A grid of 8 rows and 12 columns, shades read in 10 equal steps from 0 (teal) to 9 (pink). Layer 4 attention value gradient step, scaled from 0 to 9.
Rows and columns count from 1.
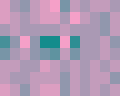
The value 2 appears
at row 4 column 1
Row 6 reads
7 7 6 6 8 7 6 7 6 7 6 7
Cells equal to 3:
1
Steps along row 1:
down down up up up down up down up same down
